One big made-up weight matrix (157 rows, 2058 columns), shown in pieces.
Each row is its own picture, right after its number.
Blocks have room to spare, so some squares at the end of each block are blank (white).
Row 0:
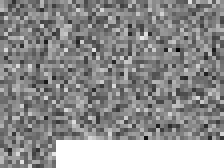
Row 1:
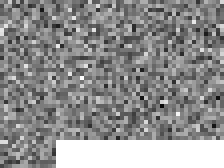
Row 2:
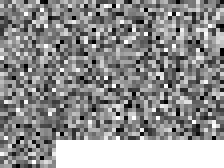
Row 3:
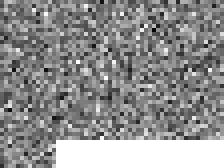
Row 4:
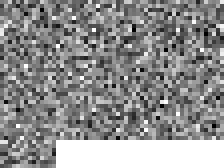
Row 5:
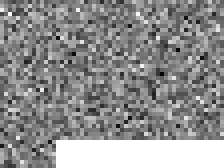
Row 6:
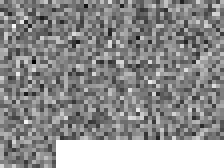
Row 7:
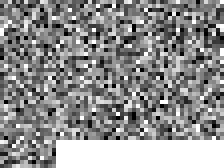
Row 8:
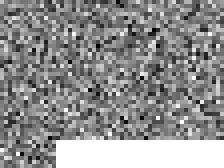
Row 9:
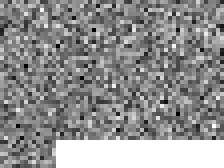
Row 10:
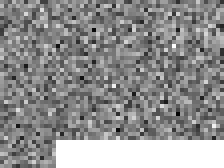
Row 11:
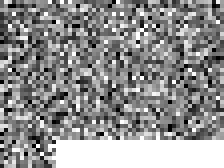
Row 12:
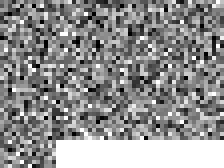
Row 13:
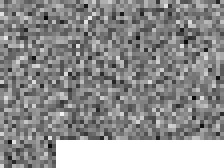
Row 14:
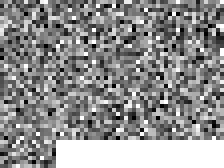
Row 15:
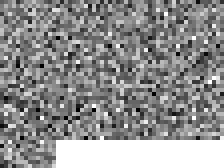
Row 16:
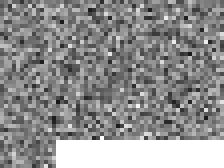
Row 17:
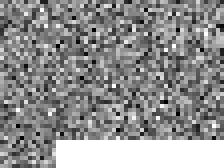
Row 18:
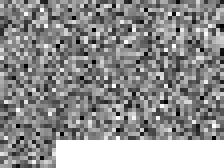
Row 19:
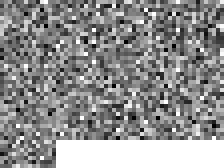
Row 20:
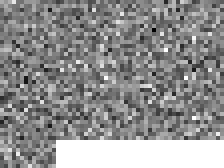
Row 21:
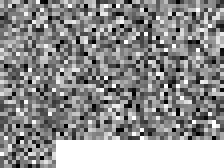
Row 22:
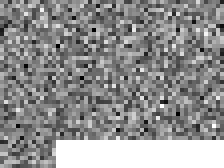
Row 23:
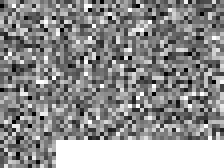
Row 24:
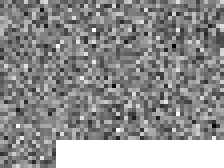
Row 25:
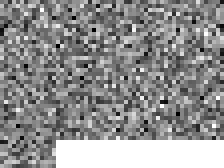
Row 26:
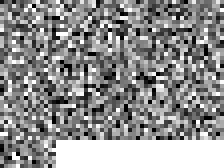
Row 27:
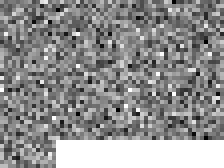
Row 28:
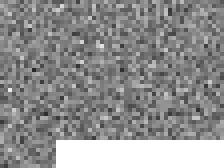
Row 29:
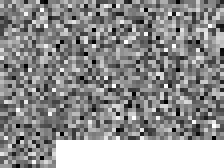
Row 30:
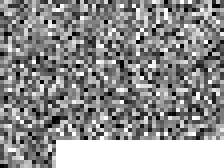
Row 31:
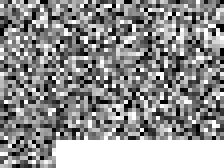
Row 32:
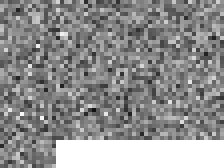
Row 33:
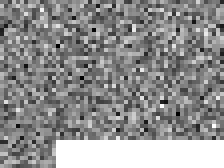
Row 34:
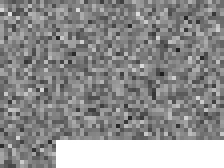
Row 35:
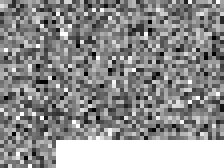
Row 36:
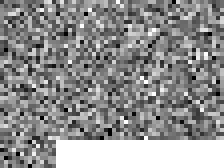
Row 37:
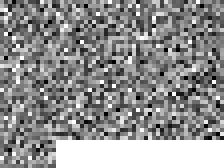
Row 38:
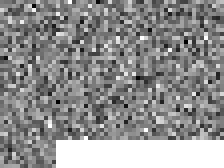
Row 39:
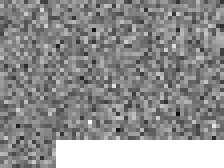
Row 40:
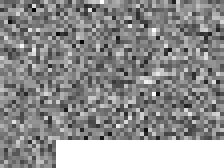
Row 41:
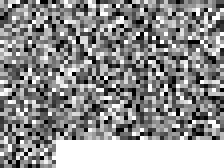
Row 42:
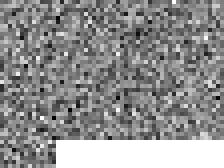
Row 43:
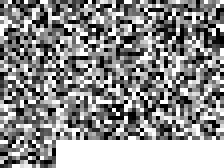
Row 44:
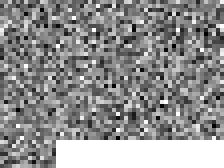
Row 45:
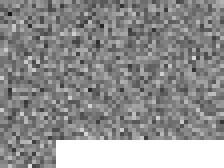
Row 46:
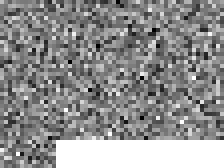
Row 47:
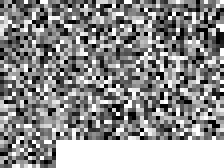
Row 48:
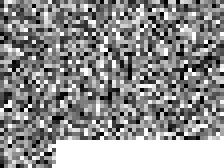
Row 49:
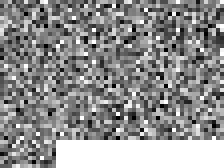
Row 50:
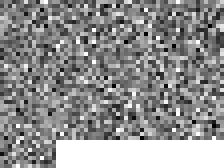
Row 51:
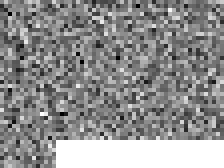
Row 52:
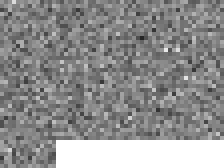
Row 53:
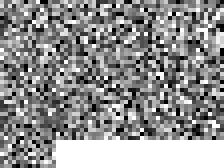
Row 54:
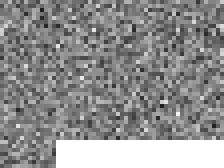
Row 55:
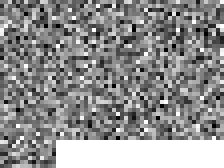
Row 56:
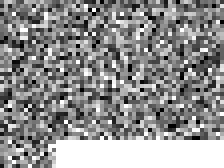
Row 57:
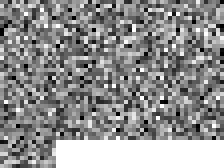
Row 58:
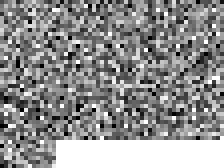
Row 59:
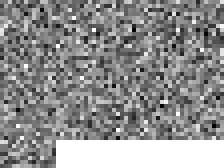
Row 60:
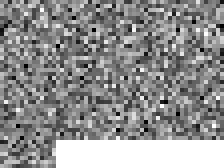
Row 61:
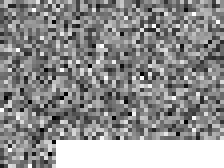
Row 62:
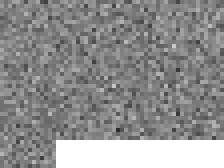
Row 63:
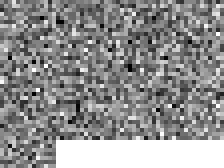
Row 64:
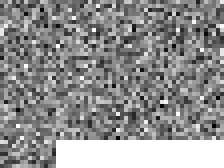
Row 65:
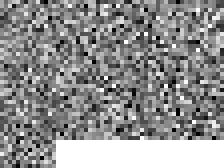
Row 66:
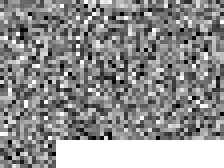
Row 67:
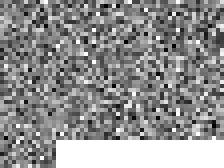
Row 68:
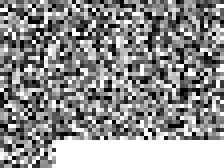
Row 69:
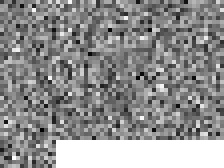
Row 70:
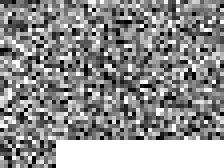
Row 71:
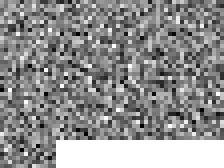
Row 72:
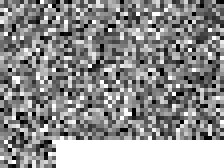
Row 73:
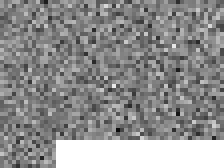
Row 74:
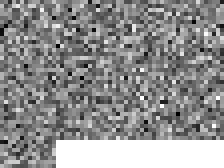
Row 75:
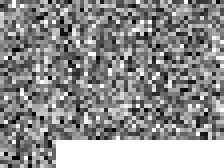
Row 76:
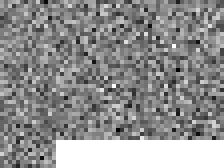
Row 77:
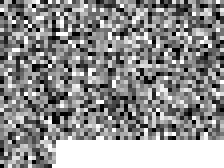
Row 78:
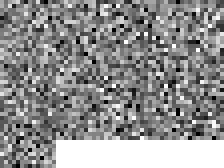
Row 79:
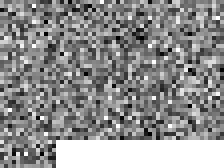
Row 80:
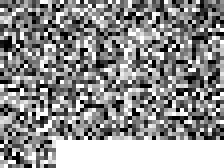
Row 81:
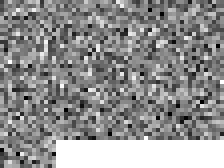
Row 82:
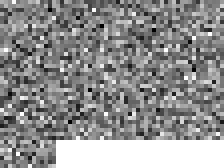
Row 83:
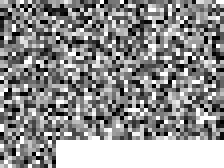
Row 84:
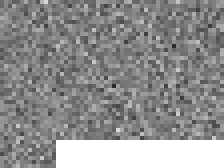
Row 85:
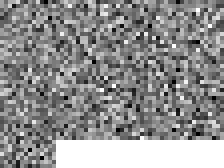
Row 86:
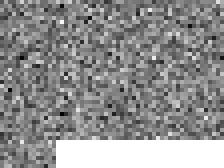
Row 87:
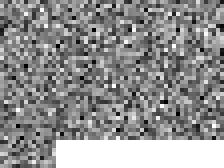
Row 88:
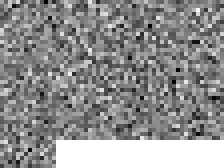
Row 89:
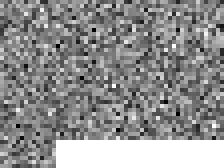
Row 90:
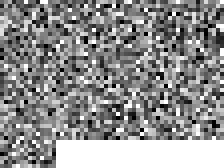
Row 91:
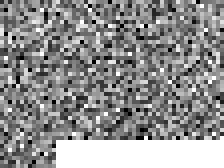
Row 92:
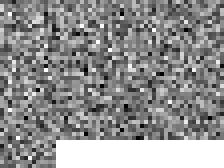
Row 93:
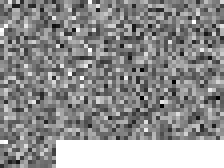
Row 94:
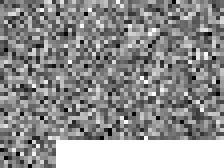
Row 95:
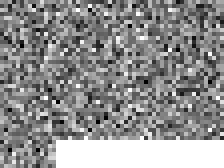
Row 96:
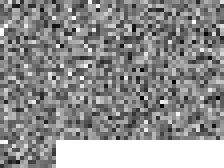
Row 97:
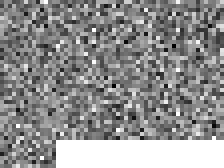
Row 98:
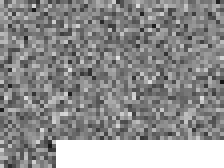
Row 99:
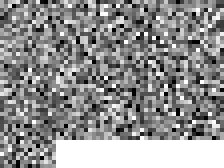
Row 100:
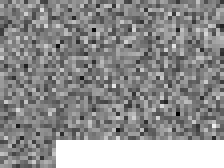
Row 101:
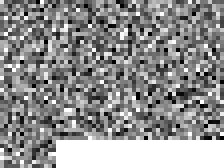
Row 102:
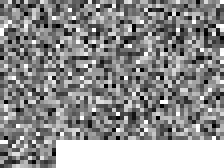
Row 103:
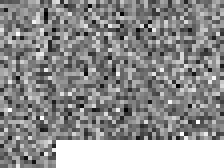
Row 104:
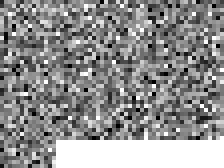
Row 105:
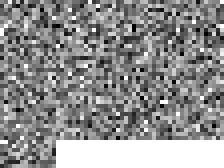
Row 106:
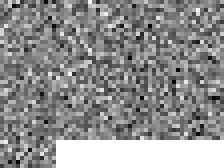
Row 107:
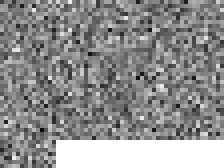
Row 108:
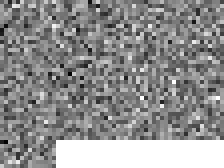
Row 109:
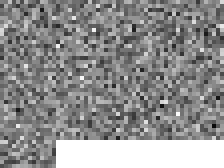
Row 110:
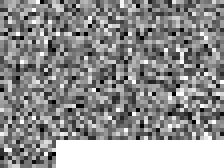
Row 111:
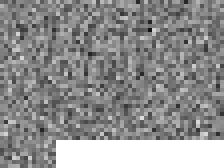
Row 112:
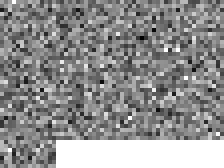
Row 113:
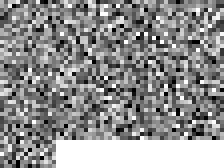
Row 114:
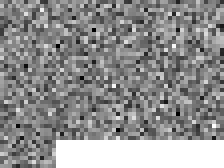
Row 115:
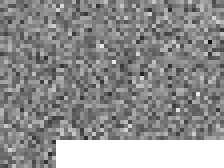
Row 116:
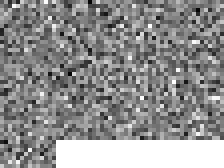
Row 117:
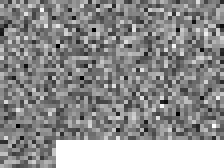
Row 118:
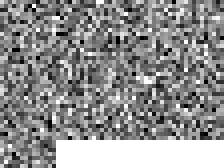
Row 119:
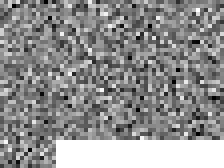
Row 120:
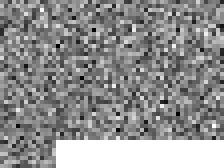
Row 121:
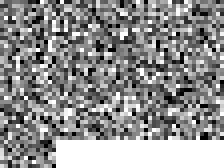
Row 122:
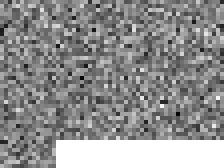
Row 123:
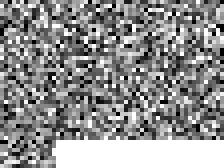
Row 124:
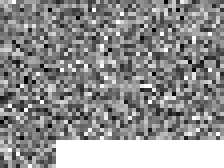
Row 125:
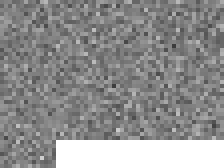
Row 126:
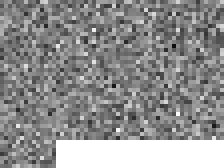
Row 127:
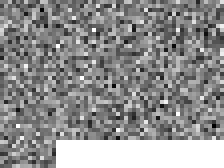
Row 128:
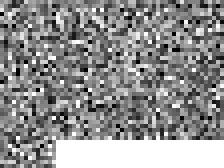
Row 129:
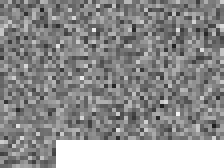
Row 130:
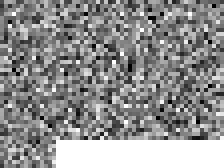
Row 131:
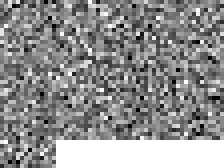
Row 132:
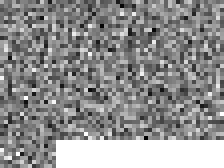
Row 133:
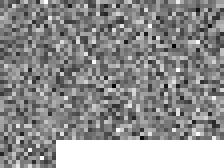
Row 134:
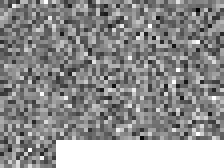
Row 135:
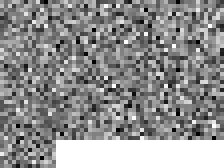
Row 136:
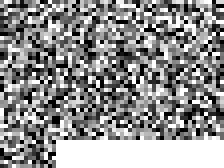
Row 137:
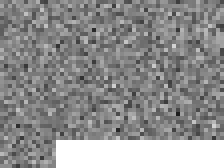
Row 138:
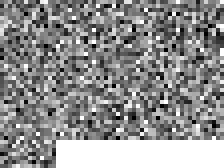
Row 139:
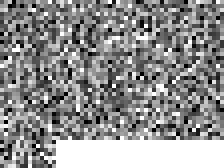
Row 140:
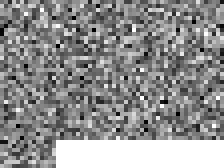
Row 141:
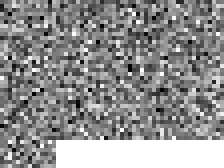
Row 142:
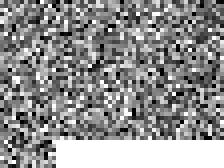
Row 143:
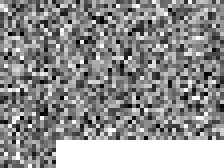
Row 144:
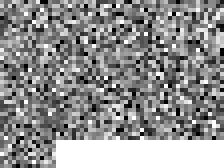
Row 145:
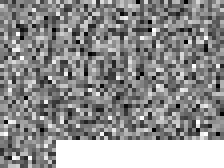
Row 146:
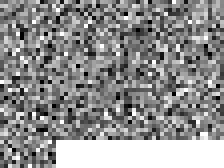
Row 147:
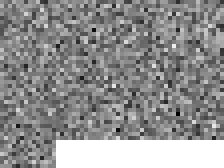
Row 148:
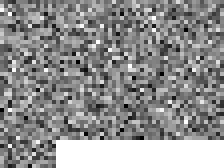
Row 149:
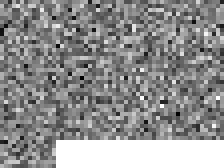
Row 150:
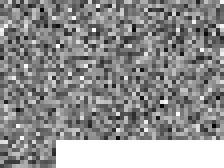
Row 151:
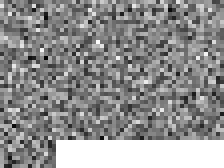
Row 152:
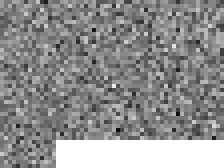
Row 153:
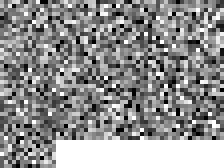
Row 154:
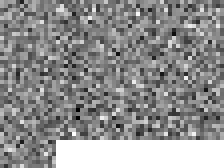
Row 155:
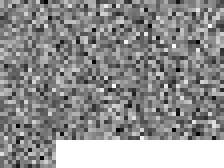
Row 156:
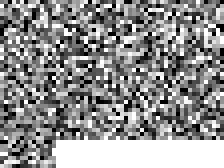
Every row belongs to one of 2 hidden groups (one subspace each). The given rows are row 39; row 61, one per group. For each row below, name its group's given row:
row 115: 61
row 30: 61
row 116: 39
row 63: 61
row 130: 61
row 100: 39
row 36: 61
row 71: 61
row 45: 61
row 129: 39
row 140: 39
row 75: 61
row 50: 39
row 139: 61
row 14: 39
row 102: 39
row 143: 61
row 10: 39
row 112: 61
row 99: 39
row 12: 61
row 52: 61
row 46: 61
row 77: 61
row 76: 39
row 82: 61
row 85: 39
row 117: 39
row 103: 61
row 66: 61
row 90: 39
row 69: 61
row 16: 61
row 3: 61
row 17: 39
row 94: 61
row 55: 39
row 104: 61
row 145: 61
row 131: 39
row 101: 61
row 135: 39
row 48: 61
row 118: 61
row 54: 39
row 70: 61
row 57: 39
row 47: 39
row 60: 39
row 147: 39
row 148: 61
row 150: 39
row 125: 39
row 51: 61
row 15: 61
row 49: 39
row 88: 39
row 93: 39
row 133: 39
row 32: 61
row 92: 61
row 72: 61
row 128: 61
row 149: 39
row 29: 39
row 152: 39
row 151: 61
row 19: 39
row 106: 39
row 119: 39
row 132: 61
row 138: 39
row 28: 61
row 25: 39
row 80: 61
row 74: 39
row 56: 61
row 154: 61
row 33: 39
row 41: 39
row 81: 61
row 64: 39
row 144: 39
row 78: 39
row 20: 61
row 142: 61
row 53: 39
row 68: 61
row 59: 39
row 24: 39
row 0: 61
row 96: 39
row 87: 39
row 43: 39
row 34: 61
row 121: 61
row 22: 39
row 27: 61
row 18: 39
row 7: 39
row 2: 39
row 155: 39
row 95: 61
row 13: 61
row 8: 61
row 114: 39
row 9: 39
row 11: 61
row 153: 39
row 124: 61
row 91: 61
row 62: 39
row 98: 61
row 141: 61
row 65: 39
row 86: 61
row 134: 39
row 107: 61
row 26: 61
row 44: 39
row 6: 61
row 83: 61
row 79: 61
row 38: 61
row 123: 39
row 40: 61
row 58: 61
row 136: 61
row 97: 39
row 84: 39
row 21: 39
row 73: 39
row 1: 39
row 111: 61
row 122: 39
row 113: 39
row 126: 39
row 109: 39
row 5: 61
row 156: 39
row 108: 39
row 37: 61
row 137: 39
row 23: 61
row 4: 39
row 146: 61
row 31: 39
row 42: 61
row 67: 39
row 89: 39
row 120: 39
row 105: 39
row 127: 39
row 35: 61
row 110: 61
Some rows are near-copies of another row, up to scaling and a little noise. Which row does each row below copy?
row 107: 69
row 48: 3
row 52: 112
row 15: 58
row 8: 46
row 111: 145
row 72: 142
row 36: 94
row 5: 34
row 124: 20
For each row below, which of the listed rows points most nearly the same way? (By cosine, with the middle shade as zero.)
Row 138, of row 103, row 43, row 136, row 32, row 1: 43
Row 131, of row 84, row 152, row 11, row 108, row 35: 152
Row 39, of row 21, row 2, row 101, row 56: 2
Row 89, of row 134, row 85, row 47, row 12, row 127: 85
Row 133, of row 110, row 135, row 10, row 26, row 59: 59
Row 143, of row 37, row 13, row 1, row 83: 37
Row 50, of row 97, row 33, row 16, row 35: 97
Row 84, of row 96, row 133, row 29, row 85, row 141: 133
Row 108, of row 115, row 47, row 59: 115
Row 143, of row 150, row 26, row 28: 28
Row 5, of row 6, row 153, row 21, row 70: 70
